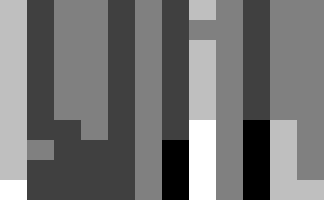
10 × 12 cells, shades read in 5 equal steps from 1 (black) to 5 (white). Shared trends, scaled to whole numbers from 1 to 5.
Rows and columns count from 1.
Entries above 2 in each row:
8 8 8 8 8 8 7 7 6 6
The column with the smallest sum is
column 10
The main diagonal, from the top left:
4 2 3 3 2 3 2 5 3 1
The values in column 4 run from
2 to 3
